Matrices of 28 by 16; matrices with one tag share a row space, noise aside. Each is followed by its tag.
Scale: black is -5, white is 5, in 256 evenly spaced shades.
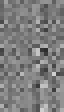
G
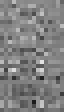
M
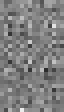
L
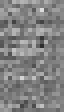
M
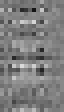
M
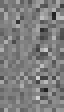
G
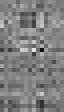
M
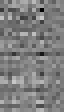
M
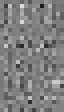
L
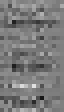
M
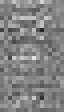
M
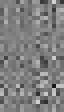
G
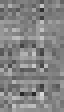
M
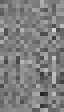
G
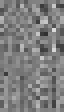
G
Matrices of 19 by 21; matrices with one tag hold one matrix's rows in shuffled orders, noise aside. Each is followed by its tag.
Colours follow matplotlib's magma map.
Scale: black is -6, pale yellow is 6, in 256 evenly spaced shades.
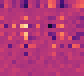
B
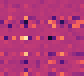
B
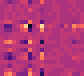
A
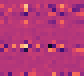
B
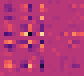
A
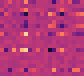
B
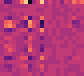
A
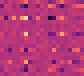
B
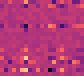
B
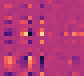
A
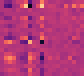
A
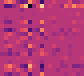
A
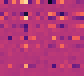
B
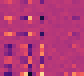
A
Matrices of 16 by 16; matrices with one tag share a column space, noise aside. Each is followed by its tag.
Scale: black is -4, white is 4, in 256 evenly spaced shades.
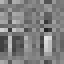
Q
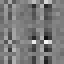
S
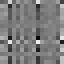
S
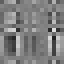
Q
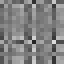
S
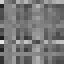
S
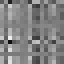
S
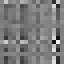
S
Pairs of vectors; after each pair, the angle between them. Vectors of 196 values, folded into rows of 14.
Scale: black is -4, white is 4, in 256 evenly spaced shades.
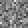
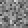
nearly parallel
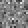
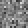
nearly parallel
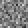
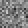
orthogonal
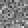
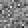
nearly opposite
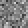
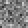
orthogonal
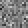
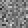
nearly parallel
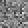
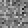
nearly opposite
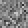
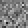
nearly opposite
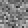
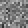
partly opposed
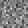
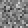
nearly opposite
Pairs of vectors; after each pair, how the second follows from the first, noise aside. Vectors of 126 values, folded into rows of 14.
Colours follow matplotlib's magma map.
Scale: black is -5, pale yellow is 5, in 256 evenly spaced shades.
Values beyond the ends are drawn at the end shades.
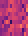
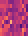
negated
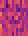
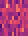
negated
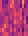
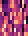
scaled up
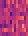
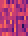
negated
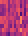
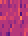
partly zeroed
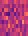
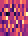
scaled up
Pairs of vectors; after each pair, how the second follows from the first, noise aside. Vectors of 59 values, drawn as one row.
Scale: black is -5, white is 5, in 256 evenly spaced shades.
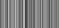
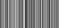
copied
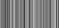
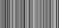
copied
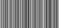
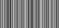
wrapped around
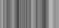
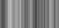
wrapped around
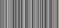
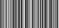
scaled up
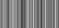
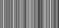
wrapped around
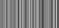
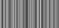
wrapped around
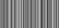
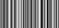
scaled up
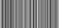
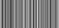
copied
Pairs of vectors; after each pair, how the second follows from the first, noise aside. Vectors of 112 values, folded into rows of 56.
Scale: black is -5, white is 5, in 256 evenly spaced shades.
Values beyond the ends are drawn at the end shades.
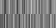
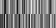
scaled up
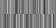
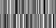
scaled up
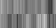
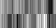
scaled up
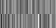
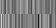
negated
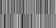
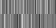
negated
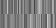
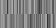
negated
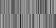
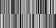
scaled up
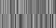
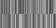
negated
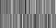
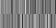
negated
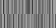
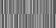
negated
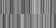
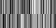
scaled up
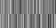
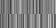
negated
